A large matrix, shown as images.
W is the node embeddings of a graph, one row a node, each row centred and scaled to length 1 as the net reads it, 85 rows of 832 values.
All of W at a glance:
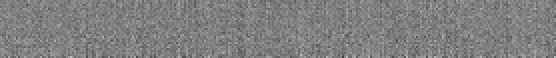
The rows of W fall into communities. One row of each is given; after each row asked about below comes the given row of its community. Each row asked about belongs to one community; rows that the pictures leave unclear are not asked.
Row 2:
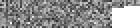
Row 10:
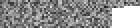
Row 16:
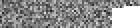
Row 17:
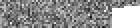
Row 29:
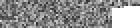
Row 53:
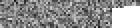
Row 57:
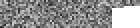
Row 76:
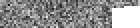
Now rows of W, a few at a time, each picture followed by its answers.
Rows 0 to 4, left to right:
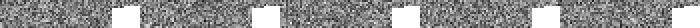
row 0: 10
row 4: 10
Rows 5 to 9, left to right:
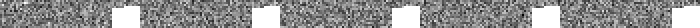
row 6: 53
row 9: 53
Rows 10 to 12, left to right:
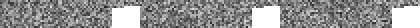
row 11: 16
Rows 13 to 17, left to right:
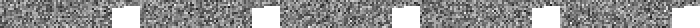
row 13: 16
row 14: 76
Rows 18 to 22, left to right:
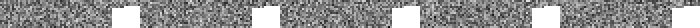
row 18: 2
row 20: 53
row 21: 76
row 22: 17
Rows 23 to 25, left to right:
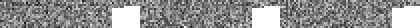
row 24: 76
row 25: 2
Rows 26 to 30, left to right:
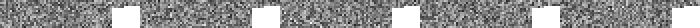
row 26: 2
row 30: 16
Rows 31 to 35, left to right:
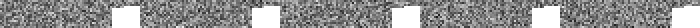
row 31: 29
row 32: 2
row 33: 76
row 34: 10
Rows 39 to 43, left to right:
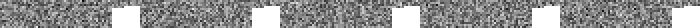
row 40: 16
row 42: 17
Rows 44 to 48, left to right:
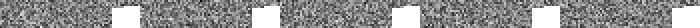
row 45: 53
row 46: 29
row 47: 10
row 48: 57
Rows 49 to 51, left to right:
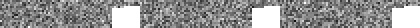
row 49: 29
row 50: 57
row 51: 2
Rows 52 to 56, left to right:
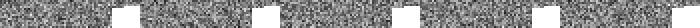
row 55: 53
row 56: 57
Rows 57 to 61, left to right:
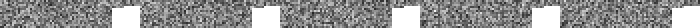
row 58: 17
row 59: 17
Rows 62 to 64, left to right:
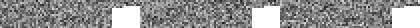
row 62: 16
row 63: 17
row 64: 29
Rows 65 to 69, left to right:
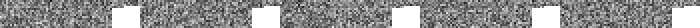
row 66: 2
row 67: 16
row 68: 29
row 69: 53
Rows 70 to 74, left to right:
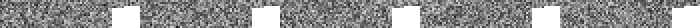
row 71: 57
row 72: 29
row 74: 17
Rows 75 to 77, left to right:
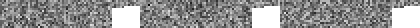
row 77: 10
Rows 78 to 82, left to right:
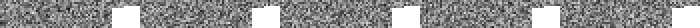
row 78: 16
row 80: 76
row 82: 17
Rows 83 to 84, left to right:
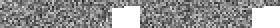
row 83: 76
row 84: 16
